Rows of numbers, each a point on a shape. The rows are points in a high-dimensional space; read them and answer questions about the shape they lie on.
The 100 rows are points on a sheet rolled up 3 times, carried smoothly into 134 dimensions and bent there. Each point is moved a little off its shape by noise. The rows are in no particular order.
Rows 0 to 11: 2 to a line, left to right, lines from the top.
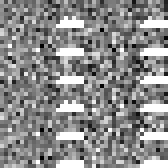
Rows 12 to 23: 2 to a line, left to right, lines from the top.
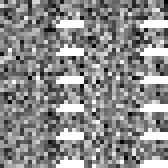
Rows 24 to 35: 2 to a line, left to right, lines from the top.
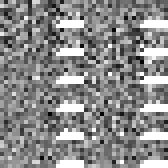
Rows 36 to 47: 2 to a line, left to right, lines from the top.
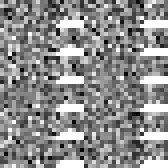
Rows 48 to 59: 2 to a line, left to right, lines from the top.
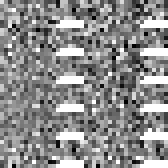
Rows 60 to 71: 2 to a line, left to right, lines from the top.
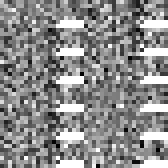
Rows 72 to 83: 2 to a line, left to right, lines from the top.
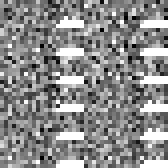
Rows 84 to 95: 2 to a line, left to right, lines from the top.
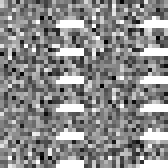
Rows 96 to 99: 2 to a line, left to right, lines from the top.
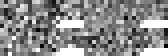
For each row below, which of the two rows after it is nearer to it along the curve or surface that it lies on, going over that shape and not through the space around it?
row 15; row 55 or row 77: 77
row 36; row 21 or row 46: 21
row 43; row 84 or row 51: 84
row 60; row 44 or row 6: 6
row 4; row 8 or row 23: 8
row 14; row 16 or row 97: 97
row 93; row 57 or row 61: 57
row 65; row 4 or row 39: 4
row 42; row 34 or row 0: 34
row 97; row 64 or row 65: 65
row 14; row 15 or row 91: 15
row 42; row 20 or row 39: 20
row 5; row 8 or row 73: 8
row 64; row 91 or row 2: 2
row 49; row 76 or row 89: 76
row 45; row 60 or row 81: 60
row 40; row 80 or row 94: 94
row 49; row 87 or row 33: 87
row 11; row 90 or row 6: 90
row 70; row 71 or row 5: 5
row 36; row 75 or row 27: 27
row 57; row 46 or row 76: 76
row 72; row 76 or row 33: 76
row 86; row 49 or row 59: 59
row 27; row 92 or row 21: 21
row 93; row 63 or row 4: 4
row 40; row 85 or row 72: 85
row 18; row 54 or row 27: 27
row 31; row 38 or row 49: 49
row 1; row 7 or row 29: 29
